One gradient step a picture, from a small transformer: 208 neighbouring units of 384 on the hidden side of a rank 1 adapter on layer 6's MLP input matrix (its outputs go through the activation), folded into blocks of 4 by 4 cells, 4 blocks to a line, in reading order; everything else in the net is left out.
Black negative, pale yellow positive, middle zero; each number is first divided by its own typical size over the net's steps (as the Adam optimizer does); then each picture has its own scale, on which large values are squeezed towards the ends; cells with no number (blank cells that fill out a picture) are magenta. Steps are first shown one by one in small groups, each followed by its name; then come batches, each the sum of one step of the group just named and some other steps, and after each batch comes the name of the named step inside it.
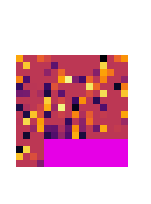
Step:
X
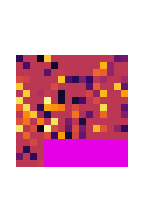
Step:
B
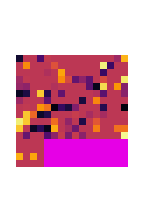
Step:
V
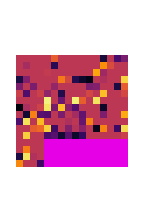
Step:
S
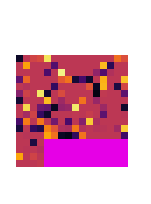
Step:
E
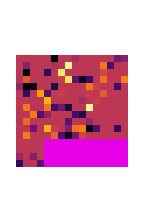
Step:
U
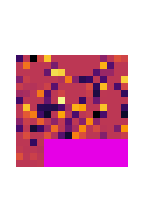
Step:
E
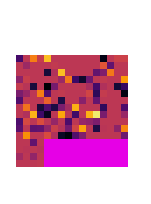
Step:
E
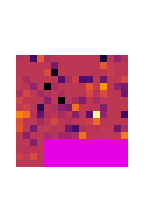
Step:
B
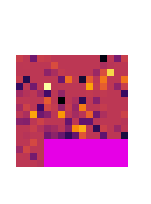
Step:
X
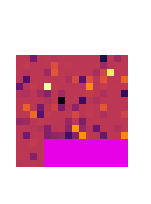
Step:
U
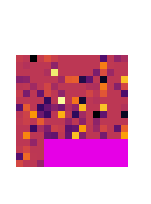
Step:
S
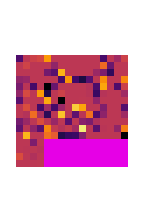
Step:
E
